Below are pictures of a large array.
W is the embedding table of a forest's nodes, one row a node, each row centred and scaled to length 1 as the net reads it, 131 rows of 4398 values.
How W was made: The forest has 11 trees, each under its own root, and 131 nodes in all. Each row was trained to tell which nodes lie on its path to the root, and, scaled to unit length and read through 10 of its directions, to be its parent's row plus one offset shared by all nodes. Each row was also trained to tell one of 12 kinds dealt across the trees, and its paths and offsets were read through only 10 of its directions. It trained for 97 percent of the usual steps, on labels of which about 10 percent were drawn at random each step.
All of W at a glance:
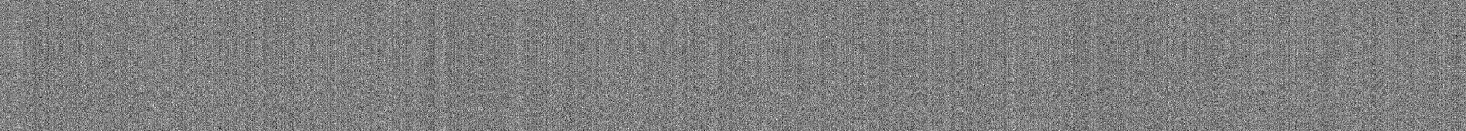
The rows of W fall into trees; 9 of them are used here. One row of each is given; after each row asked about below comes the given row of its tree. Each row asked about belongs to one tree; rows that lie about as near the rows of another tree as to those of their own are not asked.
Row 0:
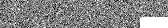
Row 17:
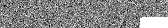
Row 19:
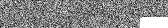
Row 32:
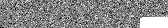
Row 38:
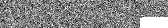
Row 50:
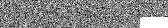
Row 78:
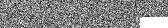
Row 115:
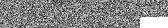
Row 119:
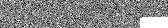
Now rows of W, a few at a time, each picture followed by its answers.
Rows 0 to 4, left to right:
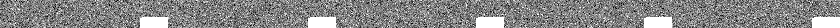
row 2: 38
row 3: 32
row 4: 38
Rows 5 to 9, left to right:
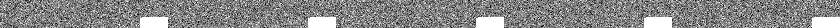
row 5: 50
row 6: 119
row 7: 38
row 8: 50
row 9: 119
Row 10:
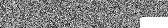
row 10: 115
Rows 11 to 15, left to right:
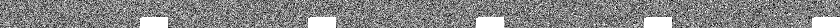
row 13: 119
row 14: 78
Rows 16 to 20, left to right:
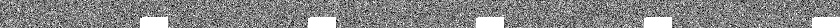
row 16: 38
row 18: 17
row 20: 119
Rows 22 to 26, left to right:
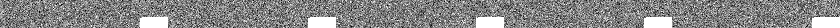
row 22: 17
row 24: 50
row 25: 32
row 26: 78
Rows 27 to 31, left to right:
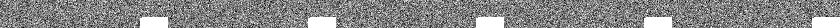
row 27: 0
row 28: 50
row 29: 0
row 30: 32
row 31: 50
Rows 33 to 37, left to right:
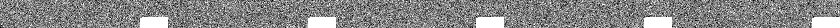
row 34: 17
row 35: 32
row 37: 78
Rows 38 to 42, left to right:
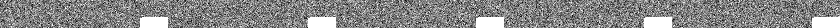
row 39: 17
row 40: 32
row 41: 32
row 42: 32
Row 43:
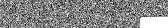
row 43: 32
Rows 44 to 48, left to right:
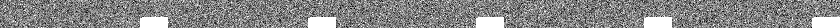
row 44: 50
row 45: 19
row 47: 50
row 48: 119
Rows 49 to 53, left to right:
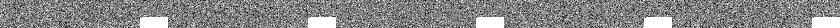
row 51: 32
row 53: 50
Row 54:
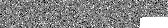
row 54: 38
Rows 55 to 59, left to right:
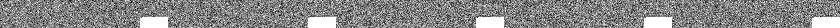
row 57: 32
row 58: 78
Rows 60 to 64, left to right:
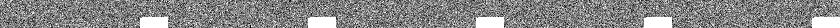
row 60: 119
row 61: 32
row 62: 78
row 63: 78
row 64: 17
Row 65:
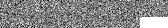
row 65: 78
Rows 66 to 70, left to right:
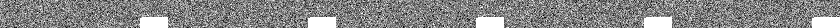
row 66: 17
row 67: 115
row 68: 38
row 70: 19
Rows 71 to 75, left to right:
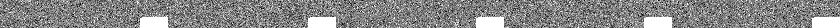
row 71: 17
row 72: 78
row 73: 17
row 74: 50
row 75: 38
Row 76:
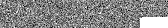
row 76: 38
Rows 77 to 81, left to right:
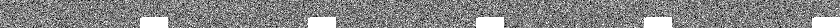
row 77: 32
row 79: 19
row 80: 78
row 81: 50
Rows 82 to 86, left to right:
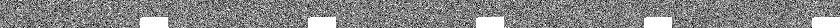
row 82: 50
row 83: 115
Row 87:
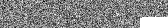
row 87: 119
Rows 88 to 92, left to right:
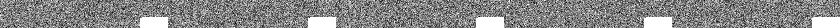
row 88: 19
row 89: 78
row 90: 115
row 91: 38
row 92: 0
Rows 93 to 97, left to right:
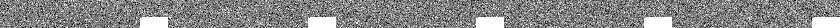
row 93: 0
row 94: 78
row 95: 78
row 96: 19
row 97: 50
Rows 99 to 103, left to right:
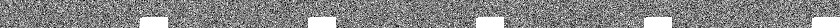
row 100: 32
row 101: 17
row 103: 50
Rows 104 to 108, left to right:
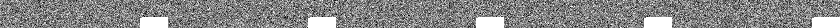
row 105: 17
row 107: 38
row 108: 115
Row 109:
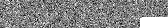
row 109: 115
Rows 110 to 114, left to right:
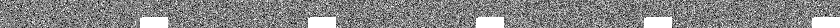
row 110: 0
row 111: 0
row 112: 17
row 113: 78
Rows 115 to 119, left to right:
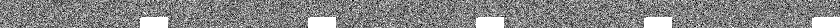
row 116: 32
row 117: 50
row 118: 38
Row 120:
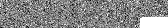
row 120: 17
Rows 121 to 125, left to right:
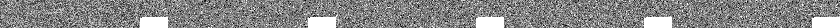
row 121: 78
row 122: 78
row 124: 119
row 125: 38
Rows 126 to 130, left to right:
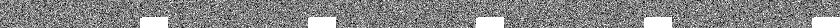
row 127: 32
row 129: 19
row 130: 50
